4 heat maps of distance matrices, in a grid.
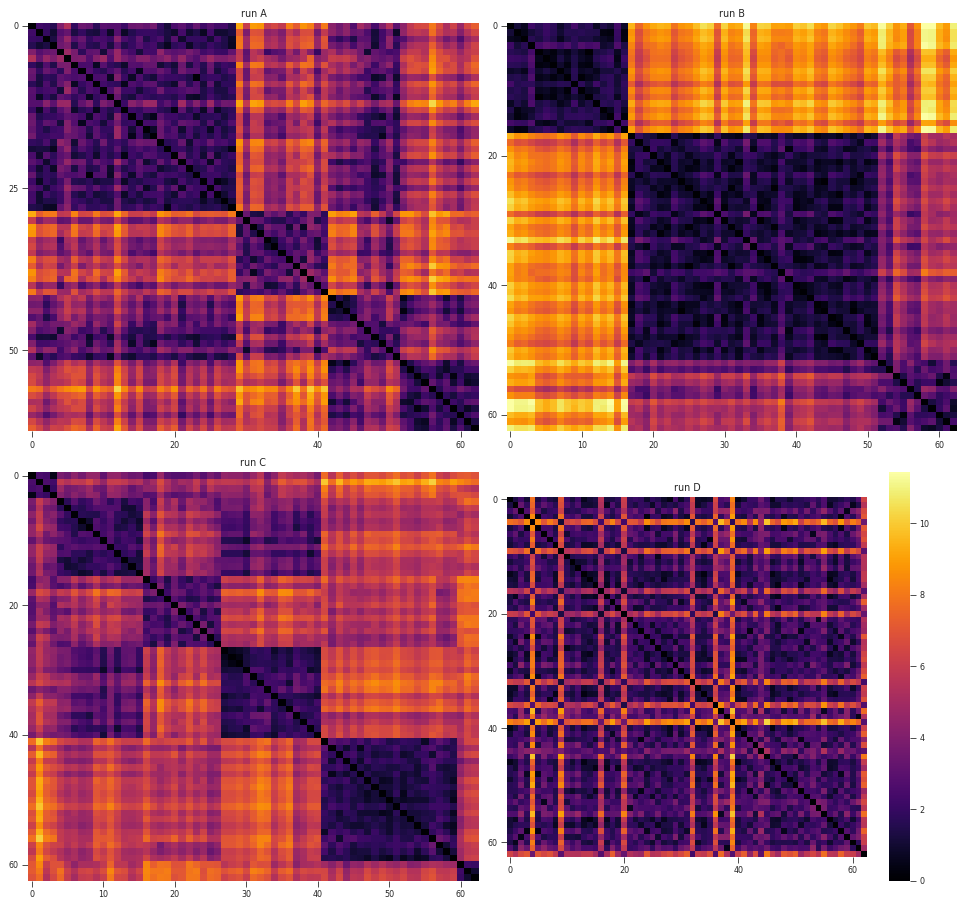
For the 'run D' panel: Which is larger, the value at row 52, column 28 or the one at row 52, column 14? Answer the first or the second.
the first
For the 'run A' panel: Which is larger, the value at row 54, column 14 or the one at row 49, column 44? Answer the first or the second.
the first
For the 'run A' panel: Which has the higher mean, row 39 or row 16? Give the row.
39
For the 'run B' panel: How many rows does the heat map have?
63
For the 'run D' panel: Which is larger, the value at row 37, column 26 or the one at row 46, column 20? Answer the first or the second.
the second
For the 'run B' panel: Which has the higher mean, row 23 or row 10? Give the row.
10
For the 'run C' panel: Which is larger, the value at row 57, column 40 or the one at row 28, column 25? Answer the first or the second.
the first
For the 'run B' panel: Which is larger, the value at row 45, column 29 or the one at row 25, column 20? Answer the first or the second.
the first
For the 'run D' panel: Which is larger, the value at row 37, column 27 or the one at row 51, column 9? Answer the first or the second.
the second
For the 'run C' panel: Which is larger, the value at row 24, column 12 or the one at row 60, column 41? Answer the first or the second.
the first
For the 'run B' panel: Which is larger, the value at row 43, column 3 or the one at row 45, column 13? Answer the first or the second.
the second
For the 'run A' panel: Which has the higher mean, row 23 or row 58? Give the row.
58
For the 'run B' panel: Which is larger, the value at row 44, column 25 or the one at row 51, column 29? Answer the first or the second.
the second
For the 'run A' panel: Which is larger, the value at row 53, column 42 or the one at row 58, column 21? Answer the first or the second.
the second
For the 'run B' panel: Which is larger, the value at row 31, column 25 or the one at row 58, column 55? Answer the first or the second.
the second
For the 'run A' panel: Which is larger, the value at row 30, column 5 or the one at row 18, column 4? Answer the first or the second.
the second
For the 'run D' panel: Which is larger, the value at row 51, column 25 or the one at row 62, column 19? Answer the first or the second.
the second
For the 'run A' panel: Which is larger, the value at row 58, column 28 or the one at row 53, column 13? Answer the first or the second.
the second
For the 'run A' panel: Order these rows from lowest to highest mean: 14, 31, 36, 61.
14, 61, 36, 31
